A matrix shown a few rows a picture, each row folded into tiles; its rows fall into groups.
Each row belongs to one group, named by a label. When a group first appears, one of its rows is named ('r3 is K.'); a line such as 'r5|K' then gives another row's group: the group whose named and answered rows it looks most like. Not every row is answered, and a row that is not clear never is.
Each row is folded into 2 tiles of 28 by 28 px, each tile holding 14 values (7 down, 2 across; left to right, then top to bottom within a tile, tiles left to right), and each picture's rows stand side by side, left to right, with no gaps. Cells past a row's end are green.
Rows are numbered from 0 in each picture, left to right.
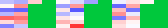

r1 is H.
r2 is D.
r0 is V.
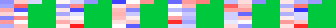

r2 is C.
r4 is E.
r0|D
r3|C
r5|H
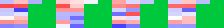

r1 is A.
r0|V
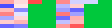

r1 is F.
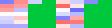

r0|E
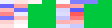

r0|D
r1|V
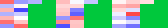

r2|A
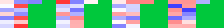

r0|F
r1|F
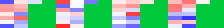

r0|E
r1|H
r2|A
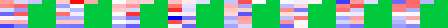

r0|V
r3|A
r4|E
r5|D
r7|E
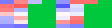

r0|E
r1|C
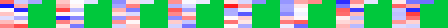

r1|A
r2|D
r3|D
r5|C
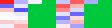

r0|H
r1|E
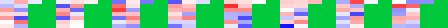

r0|C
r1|D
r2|E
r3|E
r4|A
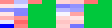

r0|F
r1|C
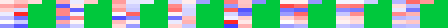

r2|A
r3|E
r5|V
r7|C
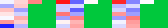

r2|F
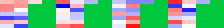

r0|A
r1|H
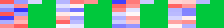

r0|F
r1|C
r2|E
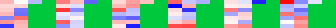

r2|A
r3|H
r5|F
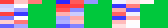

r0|F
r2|D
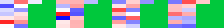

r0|C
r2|D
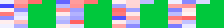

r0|D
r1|C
